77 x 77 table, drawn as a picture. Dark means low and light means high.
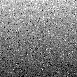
The values follow a bell shape. Overall the values sit about 50% of the way up the scale. The grain is fine, like static. Values rise toward the top.
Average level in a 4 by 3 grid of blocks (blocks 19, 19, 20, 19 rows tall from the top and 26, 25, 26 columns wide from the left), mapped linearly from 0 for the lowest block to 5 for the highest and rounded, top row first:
555 | 333 | 222 | 000
